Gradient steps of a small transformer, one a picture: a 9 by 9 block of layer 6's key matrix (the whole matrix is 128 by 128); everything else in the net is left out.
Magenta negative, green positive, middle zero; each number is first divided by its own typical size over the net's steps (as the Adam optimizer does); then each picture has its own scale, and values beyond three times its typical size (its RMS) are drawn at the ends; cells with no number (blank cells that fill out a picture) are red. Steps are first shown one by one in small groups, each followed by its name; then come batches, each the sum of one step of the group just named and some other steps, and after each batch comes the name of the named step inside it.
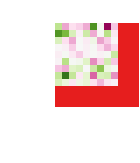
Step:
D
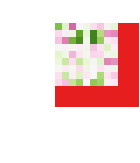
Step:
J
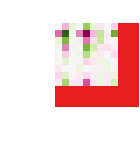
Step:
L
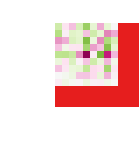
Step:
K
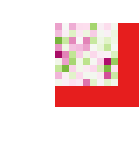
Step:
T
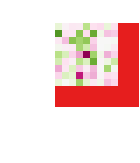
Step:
K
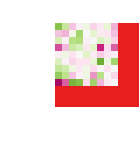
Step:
J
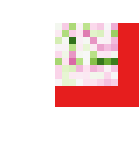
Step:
L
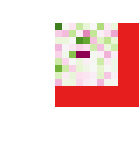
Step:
K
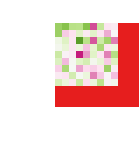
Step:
T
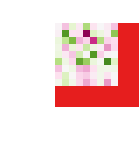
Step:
L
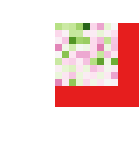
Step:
K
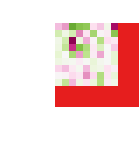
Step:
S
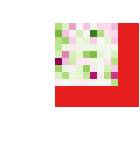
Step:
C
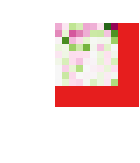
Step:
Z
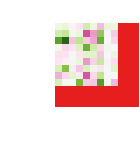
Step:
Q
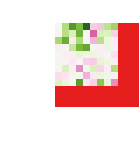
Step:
Q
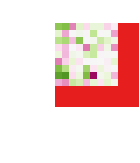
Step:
C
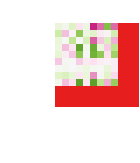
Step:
C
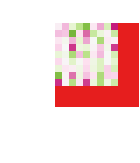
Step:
S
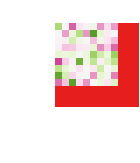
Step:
C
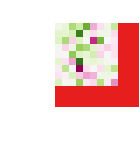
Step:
Q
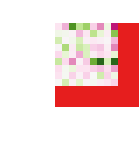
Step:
S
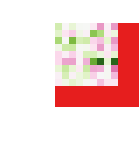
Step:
C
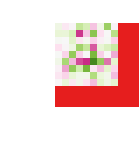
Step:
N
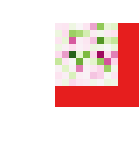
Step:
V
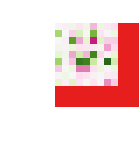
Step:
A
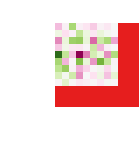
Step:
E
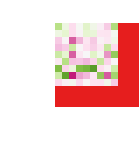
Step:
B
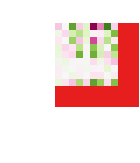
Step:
V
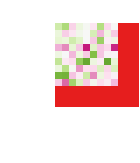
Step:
A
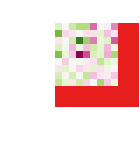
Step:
E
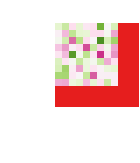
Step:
V
